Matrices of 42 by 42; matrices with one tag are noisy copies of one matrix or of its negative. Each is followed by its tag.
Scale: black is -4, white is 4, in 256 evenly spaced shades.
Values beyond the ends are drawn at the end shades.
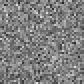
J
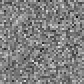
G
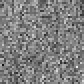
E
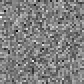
G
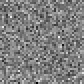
J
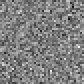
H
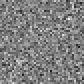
H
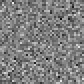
H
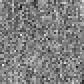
E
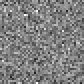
J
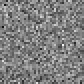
J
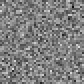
H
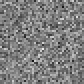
G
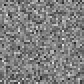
J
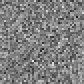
G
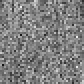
E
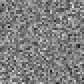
H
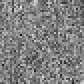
E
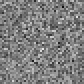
G
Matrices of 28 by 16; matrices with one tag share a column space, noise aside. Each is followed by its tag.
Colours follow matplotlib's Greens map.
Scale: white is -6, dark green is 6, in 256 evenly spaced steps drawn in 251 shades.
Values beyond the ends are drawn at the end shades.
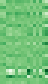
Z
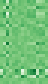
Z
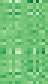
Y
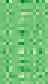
Y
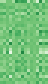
Y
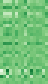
Z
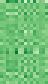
Y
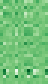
Z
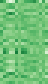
Y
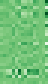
Z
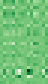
Z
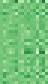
Y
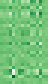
Z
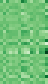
Y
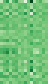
Y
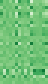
Z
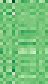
Y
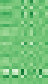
Z
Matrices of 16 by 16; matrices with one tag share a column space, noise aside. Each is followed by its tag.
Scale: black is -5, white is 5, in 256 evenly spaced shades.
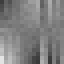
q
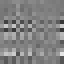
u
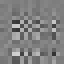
u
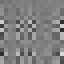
u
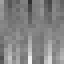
q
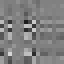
u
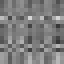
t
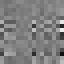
u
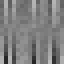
q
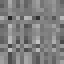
t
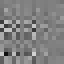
u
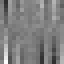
q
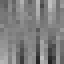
q
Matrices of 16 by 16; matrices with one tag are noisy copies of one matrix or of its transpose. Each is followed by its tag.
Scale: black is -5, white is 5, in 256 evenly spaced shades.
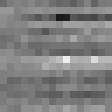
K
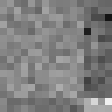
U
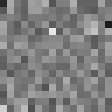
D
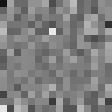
D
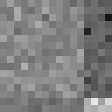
U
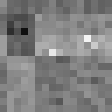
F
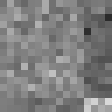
U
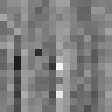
K
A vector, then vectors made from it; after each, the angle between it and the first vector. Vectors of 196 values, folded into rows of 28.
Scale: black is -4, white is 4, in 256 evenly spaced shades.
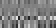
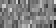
partly aligned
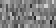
partly aligned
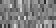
partly opposed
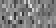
orthogonal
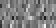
partly opposed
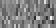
partly aligned
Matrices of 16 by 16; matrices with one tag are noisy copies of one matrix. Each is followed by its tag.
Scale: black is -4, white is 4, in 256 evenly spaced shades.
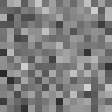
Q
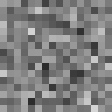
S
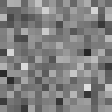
Q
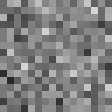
Q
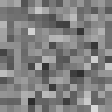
S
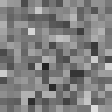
S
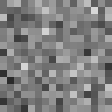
Q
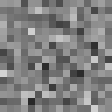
S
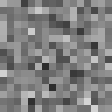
S
